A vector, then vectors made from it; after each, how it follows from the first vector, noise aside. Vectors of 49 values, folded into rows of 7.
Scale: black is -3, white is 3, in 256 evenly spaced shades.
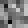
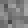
shrunk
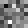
sign-scrambled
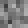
shrunk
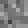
shrunk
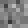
shrunk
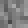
shrunk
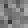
shrunk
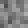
shrunk
